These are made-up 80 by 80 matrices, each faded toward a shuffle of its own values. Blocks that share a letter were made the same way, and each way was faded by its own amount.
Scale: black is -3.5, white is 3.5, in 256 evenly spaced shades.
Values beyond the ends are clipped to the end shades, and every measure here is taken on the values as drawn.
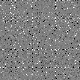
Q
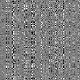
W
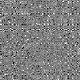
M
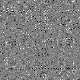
Q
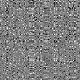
M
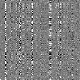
W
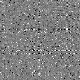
Q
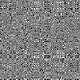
M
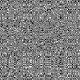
M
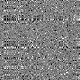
M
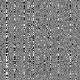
W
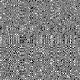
M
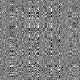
W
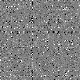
Q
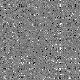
Q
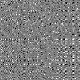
M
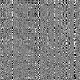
W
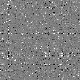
Q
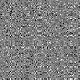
M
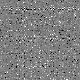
Q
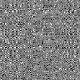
M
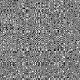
M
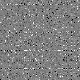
Q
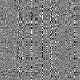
W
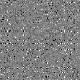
Q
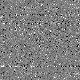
Q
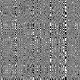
W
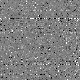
Q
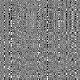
W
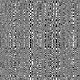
W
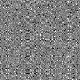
M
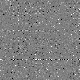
Q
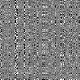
W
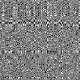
M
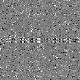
Q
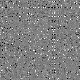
Q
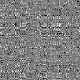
M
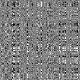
W
